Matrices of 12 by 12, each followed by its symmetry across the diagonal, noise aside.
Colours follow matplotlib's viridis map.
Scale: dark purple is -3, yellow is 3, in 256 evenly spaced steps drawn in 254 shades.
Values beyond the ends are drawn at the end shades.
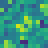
symmetric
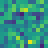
neither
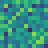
symmetric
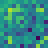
symmetric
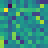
antisymmetric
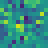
antisymmetric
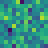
neither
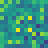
symmetric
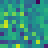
neither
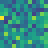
neither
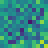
symmetric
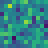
neither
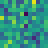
neither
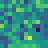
antisymmetric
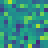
antisymmetric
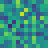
antisymmetric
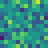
antisymmetric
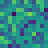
symmetric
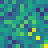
symmetric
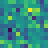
antisymmetric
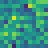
neither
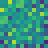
symmetric
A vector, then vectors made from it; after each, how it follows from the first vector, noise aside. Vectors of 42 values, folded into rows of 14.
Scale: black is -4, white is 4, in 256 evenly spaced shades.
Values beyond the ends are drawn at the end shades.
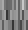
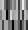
scaled up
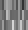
negated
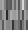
copied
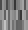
reversed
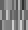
negated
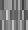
negated
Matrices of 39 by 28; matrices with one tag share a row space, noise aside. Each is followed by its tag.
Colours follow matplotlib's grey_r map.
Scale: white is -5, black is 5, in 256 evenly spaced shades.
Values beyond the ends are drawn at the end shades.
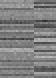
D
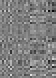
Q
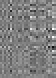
Q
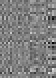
Q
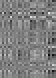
Q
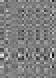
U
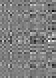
Q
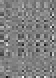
U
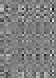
U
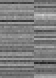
D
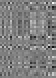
Q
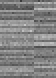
D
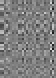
U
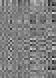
Q
